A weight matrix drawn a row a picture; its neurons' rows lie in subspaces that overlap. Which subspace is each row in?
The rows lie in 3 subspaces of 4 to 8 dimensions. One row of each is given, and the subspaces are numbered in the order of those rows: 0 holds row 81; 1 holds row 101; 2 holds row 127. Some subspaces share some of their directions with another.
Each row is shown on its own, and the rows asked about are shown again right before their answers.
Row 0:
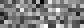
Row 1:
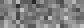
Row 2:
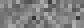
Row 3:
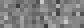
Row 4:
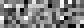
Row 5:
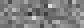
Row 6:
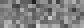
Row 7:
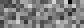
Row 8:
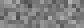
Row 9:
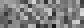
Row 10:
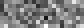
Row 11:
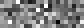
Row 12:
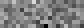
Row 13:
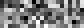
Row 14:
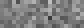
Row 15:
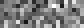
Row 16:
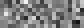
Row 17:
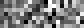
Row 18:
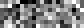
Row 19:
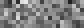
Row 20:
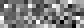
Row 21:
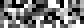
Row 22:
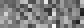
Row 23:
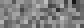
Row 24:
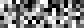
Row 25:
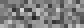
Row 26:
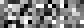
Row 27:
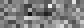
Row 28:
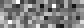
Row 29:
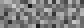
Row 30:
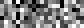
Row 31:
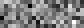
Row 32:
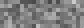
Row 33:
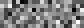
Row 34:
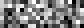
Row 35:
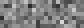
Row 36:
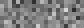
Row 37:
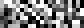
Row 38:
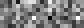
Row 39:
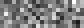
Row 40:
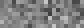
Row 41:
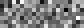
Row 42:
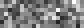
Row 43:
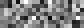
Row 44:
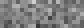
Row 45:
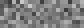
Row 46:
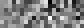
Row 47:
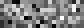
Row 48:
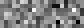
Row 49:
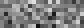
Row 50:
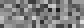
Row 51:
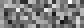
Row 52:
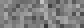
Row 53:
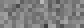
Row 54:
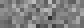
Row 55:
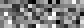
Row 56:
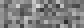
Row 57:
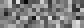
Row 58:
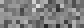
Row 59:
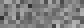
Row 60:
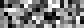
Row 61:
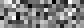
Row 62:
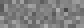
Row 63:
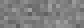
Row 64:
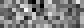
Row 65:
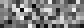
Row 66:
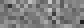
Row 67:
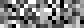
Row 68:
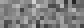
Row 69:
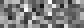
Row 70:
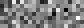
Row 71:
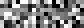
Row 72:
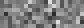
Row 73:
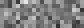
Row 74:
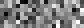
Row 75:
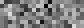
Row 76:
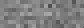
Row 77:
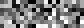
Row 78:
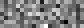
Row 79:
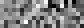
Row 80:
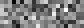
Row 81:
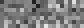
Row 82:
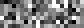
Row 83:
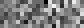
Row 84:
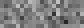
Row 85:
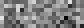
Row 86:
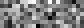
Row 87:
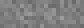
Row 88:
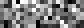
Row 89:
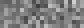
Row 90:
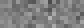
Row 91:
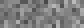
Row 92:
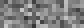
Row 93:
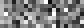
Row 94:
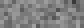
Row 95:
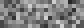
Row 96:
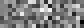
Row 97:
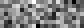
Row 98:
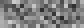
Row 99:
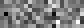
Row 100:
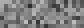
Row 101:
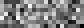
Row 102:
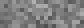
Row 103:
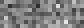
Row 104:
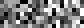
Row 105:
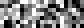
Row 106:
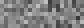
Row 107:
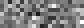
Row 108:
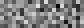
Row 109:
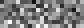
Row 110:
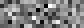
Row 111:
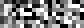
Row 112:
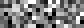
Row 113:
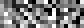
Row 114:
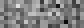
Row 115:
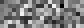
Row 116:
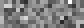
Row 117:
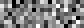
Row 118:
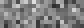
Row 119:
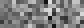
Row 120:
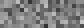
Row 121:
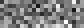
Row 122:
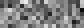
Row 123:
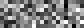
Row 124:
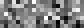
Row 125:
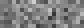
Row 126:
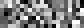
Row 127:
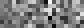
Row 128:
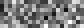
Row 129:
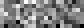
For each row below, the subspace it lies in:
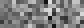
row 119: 2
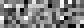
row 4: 1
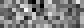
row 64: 0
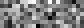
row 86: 2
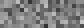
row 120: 0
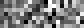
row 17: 2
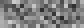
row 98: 0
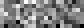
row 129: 1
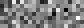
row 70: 1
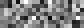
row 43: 2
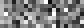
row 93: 1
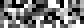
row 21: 2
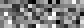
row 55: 2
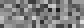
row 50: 0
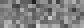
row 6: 2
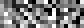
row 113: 1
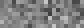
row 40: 2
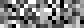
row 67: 0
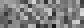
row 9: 2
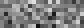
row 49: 2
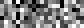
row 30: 1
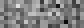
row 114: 0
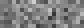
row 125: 1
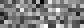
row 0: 0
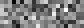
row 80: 1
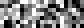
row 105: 2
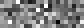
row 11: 0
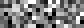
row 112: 2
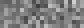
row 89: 2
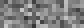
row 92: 0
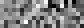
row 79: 2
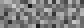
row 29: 1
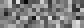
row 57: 2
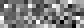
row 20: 1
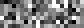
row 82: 1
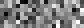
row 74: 2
